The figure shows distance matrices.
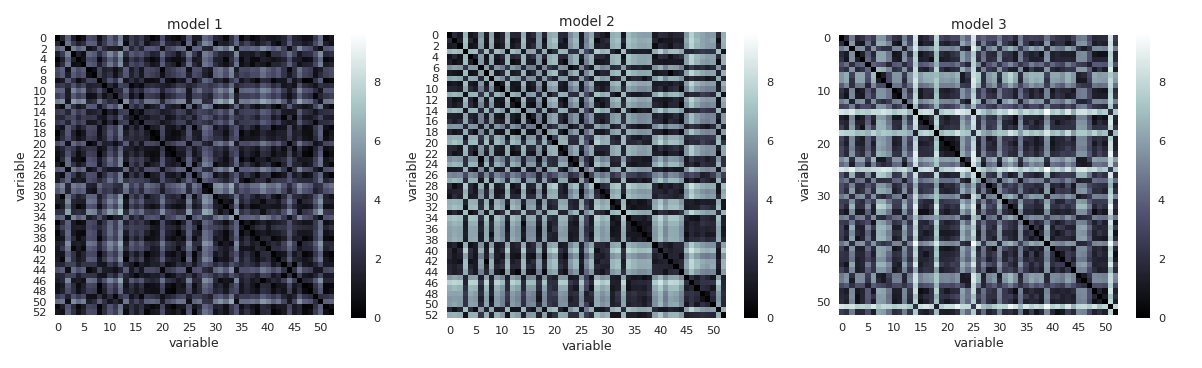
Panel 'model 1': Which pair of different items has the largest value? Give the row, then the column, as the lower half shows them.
33, 12
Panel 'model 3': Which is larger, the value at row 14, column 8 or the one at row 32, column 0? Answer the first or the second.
the first
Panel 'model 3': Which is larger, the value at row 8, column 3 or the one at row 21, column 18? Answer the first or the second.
the second
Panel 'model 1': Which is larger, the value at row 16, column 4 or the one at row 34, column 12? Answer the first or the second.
the first
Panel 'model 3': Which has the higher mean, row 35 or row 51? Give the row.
51
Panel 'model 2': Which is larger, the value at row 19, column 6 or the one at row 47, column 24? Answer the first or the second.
the first
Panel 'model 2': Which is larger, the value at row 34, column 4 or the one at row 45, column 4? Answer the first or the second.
the first
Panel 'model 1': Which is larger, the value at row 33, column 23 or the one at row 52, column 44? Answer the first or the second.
the second
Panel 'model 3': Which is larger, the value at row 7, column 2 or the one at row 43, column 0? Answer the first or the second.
the first
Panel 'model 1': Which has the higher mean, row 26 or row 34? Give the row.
34
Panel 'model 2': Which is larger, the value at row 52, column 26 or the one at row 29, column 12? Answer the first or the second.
the first
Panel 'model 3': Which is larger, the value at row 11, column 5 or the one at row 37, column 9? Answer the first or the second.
the second
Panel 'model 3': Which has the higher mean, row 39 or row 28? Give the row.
39
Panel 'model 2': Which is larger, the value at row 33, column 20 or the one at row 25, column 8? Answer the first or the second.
the first
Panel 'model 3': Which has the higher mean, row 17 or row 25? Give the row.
25
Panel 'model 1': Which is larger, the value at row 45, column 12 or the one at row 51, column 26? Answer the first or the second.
the first
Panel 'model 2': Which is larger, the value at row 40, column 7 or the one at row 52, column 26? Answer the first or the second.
the second
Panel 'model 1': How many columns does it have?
53
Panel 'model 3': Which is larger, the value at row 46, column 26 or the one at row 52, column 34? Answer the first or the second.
the first
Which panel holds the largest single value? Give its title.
model 3
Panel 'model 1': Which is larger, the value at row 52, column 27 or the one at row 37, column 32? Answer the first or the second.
the first
